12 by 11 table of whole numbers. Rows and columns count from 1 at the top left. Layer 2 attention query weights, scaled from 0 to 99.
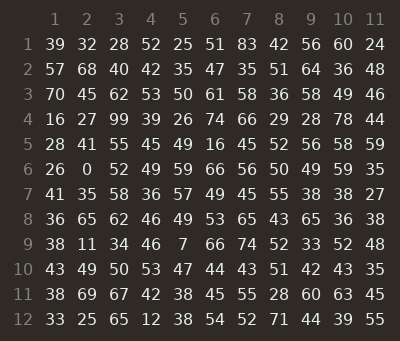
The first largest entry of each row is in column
7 2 1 3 11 6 3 2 7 4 2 8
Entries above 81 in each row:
1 0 0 1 0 0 0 0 0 0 0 0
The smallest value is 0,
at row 6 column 2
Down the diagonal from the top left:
39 68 62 39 49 66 45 43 33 43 45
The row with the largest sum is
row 3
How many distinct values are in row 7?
10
